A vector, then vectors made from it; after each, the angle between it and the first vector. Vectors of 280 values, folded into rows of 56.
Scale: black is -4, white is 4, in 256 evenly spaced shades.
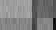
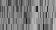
partly opposed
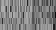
partly aligned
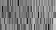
partly opposed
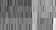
nearly opposite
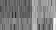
nearly opposite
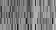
partly opposed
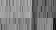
nearly parallel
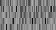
orthogonal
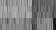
nearly parallel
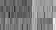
nearly opposite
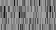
orthogonal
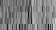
partly opposed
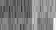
nearly opposite
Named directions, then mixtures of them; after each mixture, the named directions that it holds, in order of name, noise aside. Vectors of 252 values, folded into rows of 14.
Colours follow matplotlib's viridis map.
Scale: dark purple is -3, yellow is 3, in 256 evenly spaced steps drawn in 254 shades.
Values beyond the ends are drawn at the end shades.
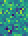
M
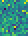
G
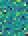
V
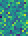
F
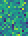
F, M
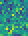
M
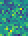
M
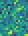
F, G, M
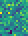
F, G, M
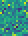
G, M, V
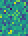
F, M, V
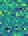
M, V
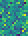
F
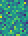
F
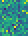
G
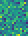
F, M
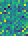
F, G, V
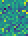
G, V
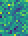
F, G, M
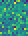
G, V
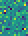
V
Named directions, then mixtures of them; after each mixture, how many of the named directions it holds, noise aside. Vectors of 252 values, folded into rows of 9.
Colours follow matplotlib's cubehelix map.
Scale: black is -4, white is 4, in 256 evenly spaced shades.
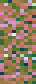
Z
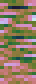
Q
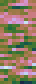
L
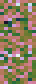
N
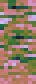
one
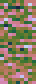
three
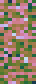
three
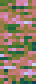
one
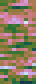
one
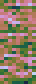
three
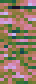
three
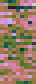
three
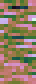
one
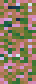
two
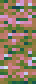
three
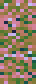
two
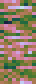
three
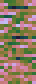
one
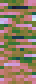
one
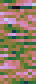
three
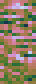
two
